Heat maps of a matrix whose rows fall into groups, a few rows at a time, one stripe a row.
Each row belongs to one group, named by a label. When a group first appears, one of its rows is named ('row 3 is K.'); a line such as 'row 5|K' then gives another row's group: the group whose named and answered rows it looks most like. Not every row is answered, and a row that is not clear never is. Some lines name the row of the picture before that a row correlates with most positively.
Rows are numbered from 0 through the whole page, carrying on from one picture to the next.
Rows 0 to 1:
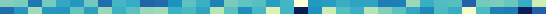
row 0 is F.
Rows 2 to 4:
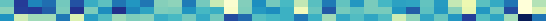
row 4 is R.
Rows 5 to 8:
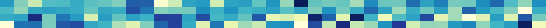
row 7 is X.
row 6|F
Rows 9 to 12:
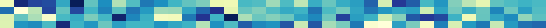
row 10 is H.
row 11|X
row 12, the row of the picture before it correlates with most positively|8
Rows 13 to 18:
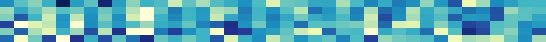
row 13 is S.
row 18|H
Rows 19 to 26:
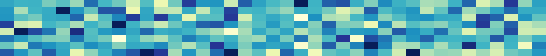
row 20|S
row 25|F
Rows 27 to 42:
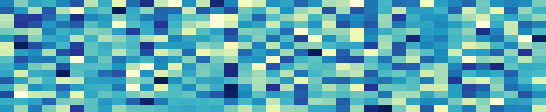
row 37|S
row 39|S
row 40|R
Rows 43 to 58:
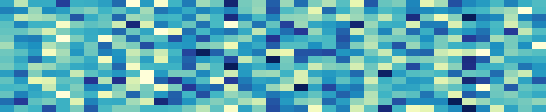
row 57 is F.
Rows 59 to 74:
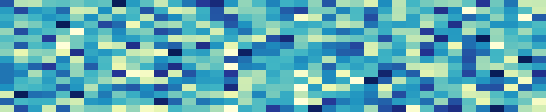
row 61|F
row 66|H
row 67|R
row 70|F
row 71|X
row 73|F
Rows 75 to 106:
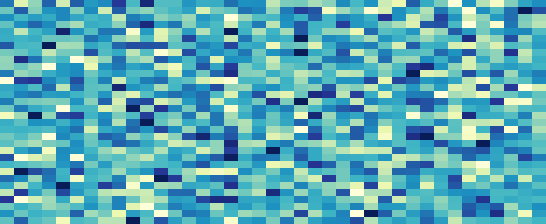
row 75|H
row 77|H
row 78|H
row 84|X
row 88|X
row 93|X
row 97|R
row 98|X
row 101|S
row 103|R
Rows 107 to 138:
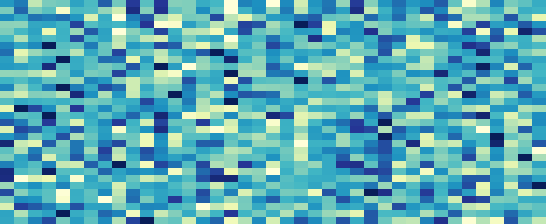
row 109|H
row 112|H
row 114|R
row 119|S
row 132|R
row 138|H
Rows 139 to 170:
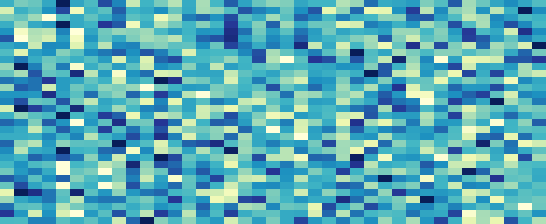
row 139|S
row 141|X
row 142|S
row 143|R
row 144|R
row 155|S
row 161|X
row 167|H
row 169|F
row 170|H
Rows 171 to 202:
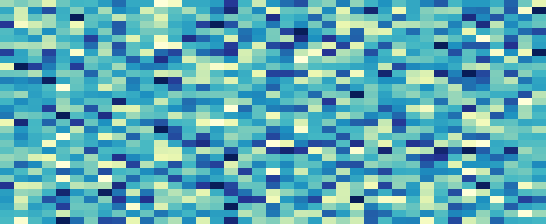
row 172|F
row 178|F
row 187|S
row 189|F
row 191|X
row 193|X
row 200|S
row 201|F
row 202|S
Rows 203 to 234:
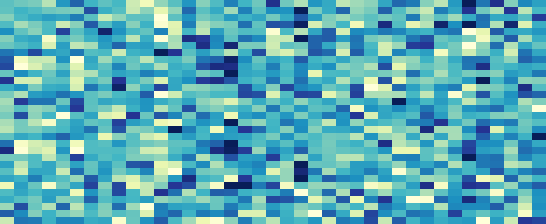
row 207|S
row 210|X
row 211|R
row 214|R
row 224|R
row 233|F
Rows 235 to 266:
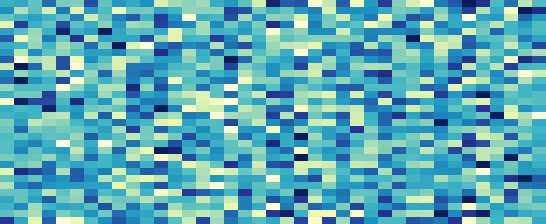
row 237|X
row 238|F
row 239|S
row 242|F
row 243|R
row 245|F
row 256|F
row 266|F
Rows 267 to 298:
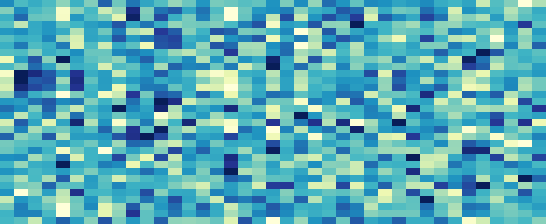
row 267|F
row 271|F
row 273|F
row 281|X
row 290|S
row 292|R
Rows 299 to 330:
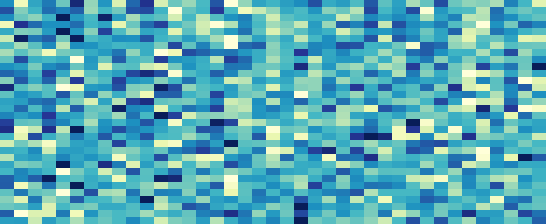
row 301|S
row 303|S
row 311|F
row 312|F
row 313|H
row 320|X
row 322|S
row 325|H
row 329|R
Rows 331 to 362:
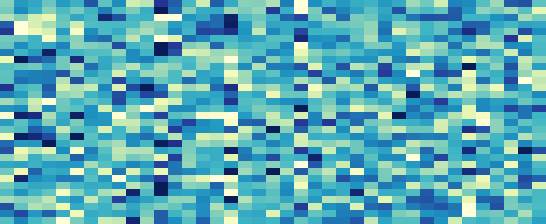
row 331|F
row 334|R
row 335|R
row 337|F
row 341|H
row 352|R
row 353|H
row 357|F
